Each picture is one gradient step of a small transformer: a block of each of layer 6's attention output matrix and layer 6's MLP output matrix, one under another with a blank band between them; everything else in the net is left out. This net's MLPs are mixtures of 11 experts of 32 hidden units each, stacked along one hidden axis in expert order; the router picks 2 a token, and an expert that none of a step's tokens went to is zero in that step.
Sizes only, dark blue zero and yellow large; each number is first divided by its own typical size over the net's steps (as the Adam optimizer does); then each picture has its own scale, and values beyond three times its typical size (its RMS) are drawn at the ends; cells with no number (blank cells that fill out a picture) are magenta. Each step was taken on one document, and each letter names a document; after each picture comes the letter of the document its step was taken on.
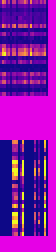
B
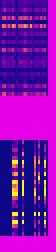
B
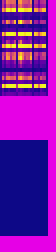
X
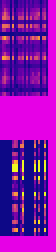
B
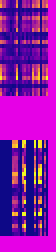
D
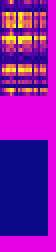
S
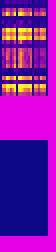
X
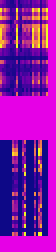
D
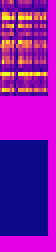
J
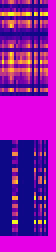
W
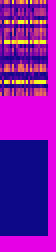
S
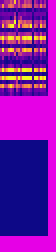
S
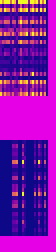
J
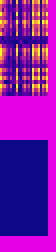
D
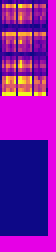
X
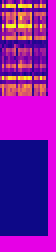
X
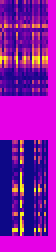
D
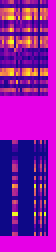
W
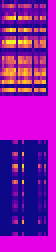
J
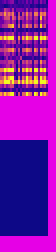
W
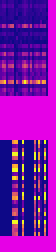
B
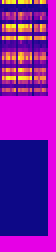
S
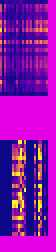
D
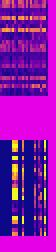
J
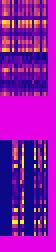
J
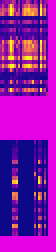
W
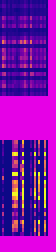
B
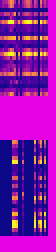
W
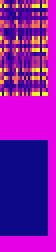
D
